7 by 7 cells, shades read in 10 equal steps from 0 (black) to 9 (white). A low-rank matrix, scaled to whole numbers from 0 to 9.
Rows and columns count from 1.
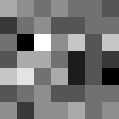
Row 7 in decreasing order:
6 5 5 5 5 4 2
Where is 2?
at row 2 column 1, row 4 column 7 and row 7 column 2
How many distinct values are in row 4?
5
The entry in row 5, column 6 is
3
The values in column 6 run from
3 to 4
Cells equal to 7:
3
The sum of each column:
30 29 38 31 25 25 25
